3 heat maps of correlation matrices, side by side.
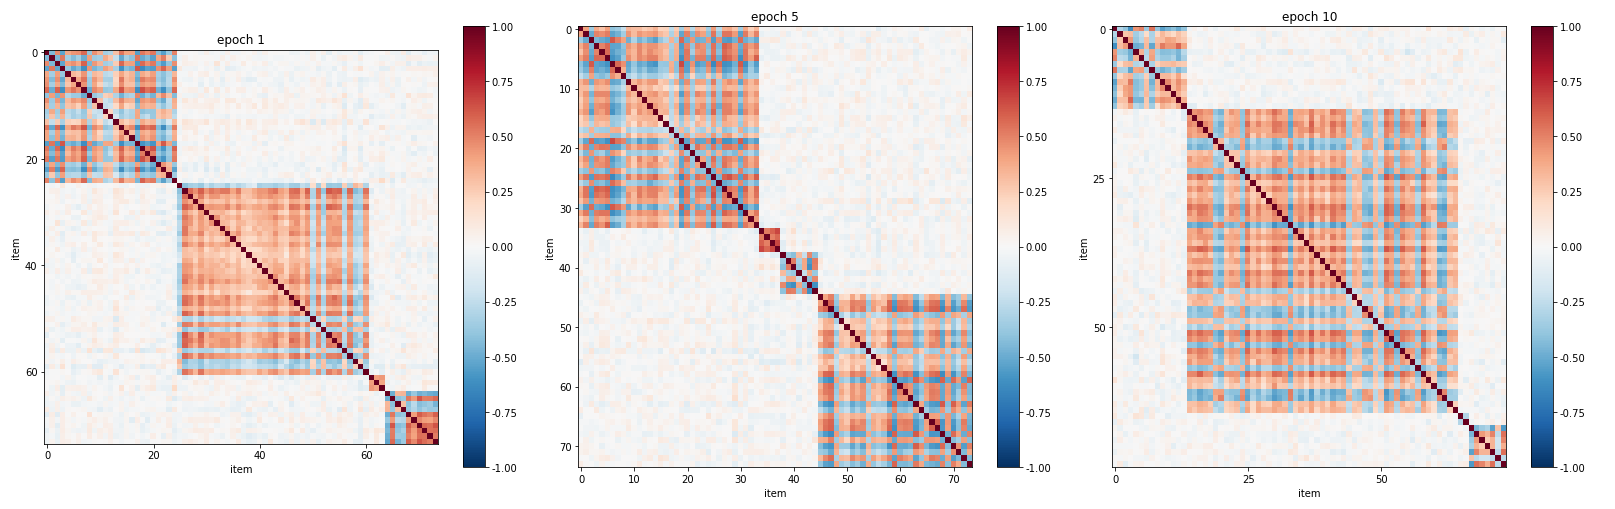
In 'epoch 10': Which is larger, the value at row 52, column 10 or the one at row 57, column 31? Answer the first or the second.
the first
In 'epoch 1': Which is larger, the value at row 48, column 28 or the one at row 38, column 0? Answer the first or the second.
the first
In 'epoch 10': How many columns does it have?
74
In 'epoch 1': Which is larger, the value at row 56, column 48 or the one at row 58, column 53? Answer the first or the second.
the first
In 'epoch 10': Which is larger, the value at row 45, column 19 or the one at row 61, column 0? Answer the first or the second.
the second
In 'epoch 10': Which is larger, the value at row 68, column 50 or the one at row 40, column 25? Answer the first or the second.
the second
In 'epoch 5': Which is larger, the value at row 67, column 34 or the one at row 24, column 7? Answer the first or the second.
the second
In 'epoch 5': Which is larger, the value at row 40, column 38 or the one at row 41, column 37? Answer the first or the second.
the second
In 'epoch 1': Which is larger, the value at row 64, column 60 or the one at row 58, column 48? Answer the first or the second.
the first
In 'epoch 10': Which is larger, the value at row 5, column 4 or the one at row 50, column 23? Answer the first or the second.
the first
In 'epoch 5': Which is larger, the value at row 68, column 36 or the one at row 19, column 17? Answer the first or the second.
the second
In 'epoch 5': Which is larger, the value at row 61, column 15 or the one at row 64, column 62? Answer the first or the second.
the first
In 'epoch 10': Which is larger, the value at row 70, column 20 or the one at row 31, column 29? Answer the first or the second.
the second
